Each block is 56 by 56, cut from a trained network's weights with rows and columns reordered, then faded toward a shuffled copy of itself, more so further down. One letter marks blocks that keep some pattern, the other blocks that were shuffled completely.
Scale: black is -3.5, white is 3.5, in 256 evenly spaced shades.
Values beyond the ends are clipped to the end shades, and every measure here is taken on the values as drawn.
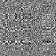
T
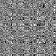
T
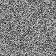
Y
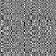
T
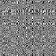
T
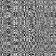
T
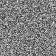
Y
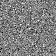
Y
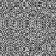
T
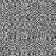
T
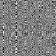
T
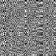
T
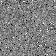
Y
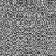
T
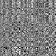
T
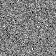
Y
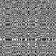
T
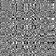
T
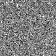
Y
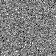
Y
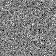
Y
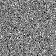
Y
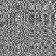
T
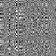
T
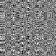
T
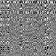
T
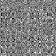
T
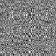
T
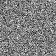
Y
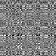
T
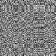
T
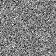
Y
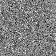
Y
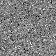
Y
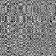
T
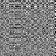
T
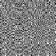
T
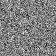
Y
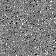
Y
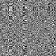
T
